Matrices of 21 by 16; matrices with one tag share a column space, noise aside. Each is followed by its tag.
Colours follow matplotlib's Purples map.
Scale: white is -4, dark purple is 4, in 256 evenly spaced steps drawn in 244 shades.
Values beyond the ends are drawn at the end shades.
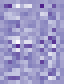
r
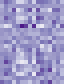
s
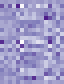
r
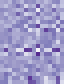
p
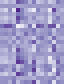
s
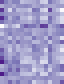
s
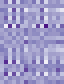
s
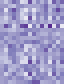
s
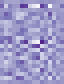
r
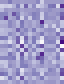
r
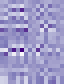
p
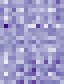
s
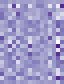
r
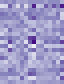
r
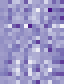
s
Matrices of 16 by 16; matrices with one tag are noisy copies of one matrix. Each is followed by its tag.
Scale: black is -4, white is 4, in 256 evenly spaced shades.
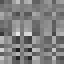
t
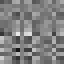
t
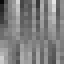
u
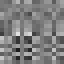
t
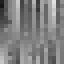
u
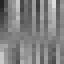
u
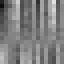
u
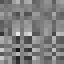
t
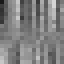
u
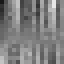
u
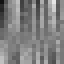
u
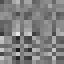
t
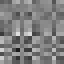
t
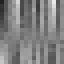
u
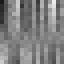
u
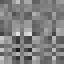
t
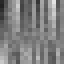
u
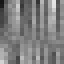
u
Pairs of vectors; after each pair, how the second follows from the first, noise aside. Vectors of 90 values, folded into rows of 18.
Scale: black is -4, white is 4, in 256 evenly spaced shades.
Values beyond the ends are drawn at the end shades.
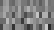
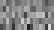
sign-scrambled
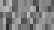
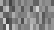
sign-scrambled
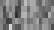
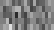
sign-scrambled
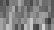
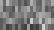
sign-scrambled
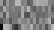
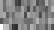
sign-scrambled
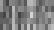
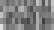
wrapped around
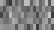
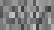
wrapped around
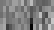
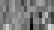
sign-scrambled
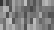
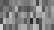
wrapped around
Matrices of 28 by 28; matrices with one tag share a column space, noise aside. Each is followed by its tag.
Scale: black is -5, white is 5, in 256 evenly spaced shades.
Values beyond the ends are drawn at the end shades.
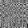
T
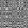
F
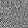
F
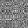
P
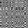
F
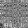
T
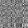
T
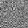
F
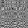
F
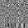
T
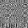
T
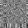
T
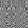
F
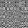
F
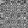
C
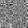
T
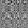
C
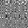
C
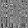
T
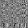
T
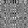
C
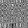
T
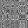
P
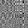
C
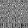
T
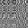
C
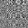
C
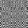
F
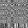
T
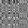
C
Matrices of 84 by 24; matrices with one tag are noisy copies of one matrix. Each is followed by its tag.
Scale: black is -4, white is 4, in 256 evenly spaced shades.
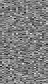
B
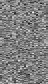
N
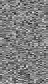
N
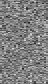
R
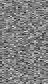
B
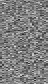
B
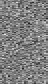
R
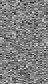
N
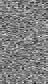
R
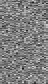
R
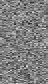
N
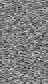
B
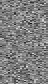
N
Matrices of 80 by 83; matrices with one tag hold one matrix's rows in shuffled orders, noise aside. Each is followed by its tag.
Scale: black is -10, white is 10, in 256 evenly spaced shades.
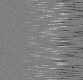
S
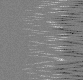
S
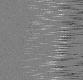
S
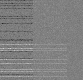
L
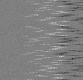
S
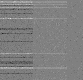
L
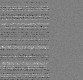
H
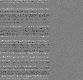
H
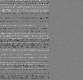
H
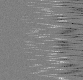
S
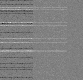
L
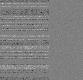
H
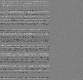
H
